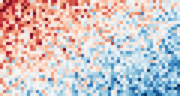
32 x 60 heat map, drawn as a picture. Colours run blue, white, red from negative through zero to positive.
The values follow a bell shape. The ninth with the highest average is the top left. Values rise toward the top left. The halves do not mirror each other. The grain is fine, like static.
